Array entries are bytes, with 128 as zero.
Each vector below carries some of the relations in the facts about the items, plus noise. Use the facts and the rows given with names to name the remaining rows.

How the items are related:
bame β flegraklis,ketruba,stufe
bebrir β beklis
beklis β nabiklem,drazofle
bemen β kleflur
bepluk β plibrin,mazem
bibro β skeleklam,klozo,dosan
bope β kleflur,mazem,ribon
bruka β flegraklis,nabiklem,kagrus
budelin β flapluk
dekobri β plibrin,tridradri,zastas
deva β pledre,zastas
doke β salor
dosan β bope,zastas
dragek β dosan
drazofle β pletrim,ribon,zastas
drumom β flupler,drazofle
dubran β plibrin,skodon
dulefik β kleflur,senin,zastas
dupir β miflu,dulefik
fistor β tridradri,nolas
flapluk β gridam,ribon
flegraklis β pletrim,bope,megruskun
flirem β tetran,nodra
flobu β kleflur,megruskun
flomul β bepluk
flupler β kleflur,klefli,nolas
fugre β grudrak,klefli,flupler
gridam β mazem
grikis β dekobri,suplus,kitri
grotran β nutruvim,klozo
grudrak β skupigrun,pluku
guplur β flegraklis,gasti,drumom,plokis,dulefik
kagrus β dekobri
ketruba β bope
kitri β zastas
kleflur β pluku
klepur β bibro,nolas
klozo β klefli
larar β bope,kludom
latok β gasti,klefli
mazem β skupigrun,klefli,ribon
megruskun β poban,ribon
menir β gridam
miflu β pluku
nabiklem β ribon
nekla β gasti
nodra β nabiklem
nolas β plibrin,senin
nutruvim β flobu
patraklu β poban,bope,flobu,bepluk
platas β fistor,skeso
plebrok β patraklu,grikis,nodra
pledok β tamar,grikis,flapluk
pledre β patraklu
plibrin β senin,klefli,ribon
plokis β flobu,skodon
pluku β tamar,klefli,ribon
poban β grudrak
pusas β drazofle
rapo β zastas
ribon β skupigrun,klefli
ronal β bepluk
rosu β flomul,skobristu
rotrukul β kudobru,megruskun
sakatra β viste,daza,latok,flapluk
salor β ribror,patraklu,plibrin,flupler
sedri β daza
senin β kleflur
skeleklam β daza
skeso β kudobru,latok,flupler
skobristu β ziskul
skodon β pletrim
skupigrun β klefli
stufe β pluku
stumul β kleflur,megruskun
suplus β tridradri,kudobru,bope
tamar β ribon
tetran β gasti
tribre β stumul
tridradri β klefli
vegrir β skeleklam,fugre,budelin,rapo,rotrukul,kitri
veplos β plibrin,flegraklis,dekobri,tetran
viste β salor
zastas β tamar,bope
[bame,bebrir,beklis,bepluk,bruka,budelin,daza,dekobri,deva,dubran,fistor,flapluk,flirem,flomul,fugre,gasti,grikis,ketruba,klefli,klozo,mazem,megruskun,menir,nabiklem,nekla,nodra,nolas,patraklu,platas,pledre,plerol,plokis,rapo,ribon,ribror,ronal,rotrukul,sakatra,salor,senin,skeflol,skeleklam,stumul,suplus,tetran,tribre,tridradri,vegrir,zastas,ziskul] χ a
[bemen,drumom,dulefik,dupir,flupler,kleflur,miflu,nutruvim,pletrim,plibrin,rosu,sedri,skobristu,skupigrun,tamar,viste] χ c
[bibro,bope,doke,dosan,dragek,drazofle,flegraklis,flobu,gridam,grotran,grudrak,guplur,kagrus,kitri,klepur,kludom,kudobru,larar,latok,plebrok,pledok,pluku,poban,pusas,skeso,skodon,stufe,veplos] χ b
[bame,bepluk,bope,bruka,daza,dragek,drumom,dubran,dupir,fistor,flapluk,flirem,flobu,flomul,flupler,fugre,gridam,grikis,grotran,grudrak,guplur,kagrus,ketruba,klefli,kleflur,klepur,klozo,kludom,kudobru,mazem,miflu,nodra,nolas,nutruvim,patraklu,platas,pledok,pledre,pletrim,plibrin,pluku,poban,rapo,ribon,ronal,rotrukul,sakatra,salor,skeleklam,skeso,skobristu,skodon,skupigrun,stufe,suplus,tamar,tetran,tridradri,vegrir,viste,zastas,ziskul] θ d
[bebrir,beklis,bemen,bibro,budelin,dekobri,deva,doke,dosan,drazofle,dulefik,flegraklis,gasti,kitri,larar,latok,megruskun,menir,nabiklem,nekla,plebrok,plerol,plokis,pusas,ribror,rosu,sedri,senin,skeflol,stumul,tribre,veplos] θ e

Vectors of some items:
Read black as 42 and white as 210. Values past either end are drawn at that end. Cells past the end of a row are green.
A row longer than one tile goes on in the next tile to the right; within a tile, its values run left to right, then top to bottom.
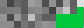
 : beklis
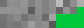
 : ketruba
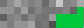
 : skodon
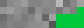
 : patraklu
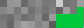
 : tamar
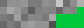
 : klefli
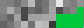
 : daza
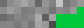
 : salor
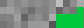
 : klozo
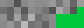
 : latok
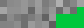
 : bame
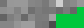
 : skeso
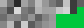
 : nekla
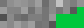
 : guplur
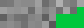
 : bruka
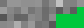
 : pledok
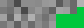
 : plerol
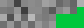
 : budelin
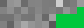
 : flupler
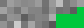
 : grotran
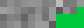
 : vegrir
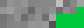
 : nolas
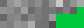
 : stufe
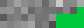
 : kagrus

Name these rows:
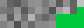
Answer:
nabiklem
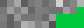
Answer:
pletrim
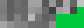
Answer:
pusas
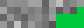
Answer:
dragek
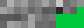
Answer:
gridam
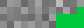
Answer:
dupir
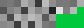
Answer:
ribror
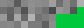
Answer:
kitri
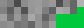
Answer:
deva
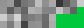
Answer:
tribre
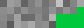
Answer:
nutruvim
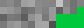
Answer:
sakatra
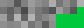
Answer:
bibro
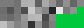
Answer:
doke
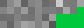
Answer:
drumom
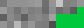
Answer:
klepur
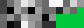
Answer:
kludom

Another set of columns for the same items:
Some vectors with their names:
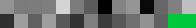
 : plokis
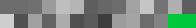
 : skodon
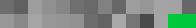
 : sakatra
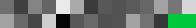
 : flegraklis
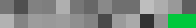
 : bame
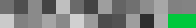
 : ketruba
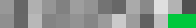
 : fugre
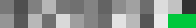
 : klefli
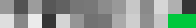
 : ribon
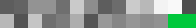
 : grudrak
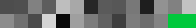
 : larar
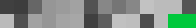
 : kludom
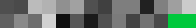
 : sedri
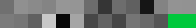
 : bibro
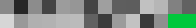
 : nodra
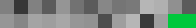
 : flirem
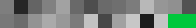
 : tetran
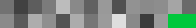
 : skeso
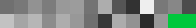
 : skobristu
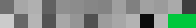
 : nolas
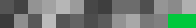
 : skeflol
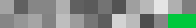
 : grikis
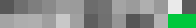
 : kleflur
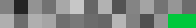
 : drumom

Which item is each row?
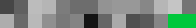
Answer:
skeleklam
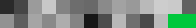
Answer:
daza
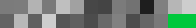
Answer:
bemen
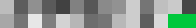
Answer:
mazem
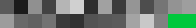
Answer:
drazofle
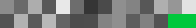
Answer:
stumul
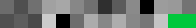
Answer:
latok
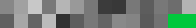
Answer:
budelin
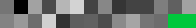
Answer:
beklis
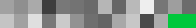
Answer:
flapluk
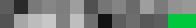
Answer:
viste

